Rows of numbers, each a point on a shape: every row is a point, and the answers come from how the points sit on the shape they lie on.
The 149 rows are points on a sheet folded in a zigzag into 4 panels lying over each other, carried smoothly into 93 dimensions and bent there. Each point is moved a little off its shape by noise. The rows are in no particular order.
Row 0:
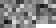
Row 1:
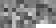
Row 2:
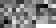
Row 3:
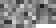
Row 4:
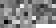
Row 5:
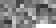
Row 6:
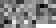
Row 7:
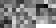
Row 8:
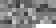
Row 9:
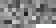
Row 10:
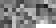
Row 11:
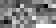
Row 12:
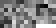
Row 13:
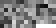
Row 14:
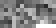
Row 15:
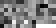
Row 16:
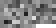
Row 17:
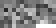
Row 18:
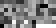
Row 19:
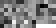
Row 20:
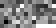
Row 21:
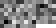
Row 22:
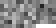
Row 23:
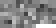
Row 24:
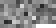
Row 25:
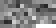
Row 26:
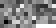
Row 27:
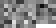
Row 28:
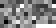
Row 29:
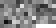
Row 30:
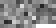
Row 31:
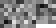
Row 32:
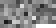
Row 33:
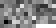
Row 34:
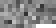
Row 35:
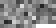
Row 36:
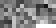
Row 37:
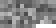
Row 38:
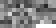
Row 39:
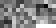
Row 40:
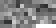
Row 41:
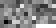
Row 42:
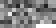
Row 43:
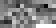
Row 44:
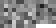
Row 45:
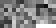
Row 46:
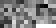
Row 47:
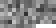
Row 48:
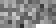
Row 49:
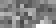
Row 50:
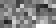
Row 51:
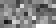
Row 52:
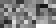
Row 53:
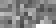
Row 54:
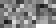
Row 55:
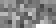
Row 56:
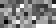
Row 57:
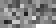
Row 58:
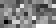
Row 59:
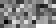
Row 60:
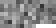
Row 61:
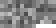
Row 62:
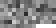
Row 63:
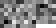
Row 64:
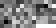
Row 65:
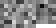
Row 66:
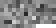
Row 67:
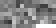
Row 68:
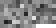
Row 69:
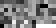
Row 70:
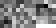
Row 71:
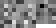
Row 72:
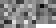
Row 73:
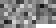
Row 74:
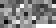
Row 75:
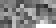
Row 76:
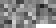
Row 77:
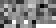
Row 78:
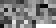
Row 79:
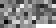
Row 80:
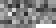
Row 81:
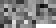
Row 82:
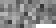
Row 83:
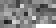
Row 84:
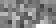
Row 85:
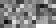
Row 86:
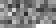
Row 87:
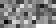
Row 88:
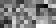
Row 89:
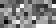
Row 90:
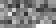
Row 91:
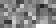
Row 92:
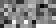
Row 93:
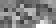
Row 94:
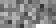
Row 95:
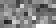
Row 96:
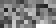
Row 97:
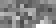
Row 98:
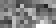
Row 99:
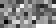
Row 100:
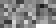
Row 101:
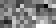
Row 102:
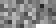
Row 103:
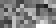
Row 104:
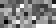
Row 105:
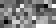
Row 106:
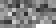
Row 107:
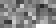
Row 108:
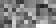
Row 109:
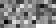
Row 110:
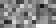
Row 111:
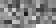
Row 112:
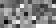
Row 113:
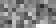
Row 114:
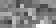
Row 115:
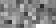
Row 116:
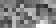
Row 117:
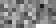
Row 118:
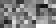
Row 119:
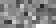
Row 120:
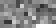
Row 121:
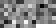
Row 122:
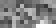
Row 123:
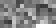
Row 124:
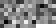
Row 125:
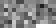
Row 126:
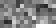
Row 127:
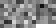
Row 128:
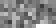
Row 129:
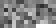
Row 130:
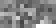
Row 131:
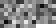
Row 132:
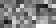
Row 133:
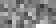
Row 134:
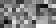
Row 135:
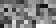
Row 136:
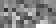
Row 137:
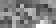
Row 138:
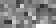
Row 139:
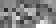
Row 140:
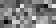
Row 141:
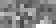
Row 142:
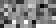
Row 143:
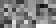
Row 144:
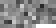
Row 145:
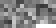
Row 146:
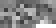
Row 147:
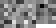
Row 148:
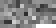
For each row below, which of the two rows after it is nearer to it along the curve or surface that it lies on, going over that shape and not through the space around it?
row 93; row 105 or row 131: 105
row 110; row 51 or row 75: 51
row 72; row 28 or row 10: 28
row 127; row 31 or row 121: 121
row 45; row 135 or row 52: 135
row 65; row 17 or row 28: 28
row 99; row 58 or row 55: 58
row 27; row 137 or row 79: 79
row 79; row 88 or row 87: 87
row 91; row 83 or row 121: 83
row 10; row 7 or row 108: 7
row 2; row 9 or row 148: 148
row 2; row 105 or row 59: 105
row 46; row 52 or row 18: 18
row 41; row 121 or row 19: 121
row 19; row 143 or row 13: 143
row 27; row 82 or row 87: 87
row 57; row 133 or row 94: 94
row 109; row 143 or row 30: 30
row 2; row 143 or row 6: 143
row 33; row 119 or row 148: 148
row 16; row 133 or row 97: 133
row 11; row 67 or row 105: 105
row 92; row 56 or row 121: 121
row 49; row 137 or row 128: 128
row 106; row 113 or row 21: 113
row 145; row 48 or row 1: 1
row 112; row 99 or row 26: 99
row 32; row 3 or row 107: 3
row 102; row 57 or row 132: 57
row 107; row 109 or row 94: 109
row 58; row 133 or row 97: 133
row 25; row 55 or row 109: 55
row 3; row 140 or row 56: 56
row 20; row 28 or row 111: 28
